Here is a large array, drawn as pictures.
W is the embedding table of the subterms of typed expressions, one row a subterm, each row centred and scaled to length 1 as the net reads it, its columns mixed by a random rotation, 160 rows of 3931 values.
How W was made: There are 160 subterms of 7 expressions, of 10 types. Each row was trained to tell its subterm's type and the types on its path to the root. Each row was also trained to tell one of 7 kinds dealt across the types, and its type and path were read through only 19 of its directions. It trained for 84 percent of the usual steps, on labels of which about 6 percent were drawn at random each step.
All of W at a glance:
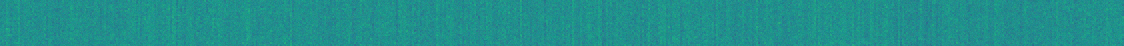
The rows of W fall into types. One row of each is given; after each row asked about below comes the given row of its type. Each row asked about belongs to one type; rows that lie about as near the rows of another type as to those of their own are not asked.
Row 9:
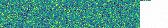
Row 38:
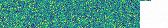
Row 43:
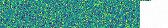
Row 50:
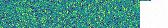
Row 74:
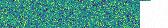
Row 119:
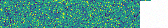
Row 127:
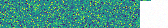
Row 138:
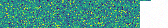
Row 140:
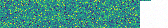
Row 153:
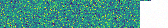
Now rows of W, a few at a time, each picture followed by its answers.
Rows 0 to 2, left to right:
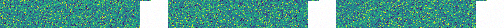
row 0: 43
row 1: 153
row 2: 50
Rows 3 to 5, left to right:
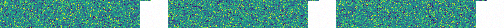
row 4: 50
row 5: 119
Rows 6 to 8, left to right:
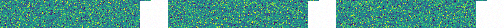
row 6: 50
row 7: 119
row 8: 153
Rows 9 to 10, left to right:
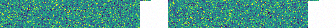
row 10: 127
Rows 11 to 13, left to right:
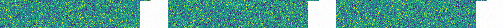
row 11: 138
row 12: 74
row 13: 119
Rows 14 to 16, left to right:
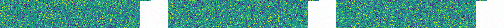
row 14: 43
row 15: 153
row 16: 38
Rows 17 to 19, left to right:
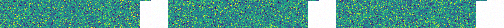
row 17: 127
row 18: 153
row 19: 43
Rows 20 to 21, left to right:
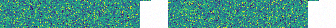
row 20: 127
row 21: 50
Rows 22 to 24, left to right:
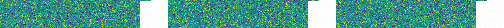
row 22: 138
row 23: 138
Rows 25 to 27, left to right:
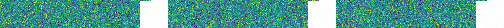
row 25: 9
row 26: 127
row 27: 50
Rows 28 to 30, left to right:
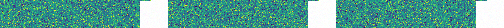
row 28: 153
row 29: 74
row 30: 50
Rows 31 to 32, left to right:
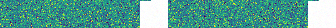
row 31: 119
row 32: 119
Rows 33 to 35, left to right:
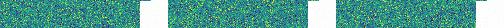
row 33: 74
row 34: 38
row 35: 119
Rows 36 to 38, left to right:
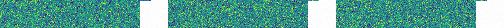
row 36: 153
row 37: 50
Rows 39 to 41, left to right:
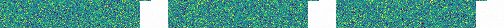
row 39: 74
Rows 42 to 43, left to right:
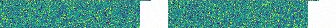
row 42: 119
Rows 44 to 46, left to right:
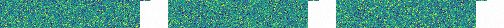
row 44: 138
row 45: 9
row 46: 9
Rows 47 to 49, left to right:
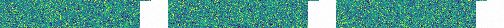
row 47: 43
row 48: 119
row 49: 9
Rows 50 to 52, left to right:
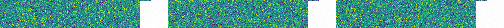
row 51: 140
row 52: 140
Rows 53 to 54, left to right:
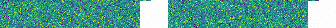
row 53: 153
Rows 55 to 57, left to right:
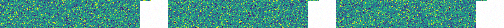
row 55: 138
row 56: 38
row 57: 50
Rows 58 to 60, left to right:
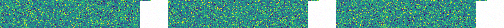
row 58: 74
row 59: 9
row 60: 74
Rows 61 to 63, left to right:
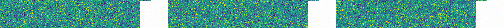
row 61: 74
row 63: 138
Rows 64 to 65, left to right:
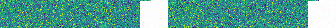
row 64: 38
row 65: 38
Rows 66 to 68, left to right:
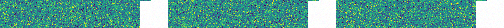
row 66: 119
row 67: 38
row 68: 127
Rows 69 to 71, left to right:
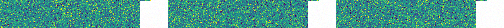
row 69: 9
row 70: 38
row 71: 9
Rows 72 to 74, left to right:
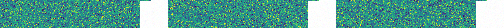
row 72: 153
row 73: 127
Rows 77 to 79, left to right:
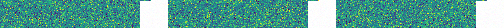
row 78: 138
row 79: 50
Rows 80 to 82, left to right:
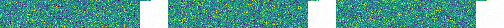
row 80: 50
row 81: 127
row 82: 119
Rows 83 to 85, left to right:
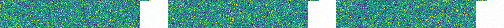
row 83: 38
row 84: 119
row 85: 138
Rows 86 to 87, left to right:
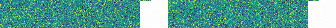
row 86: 38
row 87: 9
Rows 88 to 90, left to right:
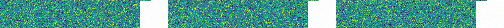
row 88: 50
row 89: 38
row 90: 140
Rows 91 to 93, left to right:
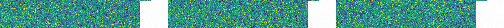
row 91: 38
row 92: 153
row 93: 43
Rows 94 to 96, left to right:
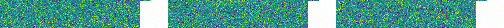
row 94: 138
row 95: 140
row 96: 74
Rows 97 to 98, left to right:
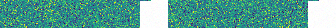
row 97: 43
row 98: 127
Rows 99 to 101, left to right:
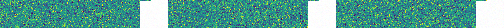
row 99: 38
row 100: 119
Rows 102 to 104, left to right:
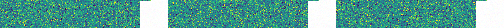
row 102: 74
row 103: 9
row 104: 74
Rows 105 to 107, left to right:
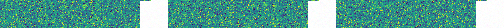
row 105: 138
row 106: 138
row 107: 153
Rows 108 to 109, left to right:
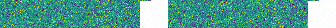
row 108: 153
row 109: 119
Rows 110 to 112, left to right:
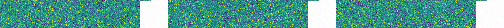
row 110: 38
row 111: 138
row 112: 38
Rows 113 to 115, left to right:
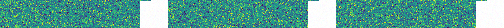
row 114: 119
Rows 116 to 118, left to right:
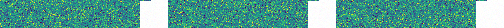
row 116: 140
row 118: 50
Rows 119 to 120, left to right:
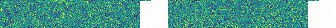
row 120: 50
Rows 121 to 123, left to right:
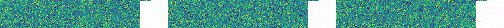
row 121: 9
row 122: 74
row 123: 153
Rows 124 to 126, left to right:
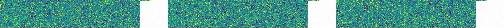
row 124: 38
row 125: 38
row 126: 9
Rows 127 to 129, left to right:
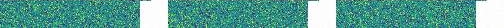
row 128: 127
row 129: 74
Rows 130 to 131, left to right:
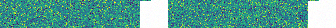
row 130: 43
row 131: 119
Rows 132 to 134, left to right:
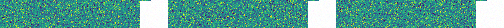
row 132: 119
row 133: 74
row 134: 153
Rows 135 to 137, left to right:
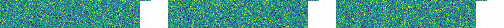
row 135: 74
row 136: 74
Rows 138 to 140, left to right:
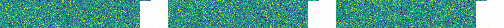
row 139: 127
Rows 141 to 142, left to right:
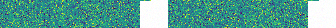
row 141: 138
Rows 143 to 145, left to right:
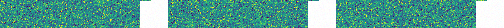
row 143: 43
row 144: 153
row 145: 38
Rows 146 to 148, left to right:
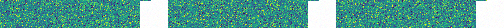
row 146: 140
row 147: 119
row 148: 138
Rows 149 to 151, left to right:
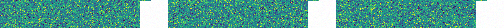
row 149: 153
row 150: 9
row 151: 127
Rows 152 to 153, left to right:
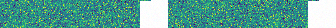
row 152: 153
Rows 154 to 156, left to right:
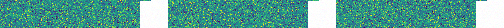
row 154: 50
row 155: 38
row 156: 153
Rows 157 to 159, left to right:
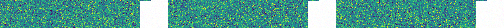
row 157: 50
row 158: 153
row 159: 119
